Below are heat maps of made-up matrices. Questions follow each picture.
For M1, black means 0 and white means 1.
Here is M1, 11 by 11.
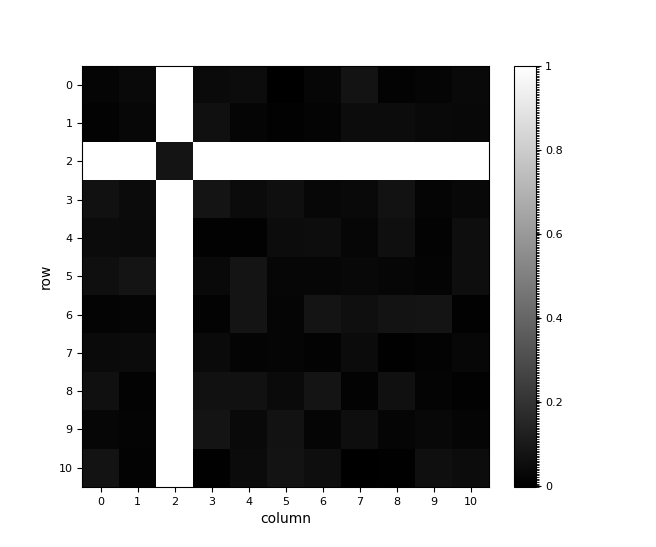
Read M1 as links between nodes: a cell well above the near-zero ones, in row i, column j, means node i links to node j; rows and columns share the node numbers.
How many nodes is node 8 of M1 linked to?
1
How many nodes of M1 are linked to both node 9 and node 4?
1
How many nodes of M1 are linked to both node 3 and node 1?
1
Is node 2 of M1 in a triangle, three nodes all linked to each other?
no
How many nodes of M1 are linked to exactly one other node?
10
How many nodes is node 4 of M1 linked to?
1
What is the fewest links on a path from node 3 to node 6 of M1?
2
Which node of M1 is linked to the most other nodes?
node 2
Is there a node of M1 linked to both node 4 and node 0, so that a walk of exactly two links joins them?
yes
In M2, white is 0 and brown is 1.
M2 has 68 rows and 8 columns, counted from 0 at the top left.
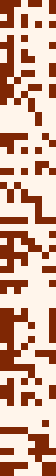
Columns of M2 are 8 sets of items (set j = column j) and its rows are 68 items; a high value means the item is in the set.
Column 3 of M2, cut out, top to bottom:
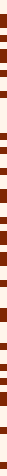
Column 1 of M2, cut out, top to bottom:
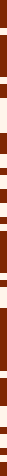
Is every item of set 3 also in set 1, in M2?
yes
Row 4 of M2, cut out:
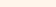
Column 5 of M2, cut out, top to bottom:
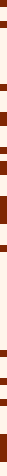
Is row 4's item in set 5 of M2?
no
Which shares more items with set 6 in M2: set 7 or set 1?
set 1
